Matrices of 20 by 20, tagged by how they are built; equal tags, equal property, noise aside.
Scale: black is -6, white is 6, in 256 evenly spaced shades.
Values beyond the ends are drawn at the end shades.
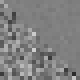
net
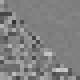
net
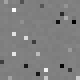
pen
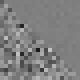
net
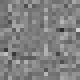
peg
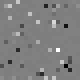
pen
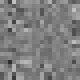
peg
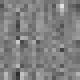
peg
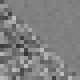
net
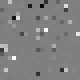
pen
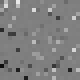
pen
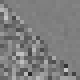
net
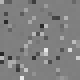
pen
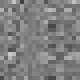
peg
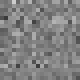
peg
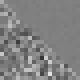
net
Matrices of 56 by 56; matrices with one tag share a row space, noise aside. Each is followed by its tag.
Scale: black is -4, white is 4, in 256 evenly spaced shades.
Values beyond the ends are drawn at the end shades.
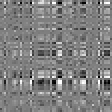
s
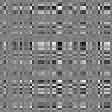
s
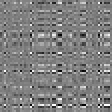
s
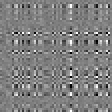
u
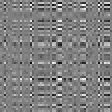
s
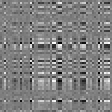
s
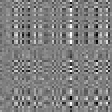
u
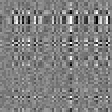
u
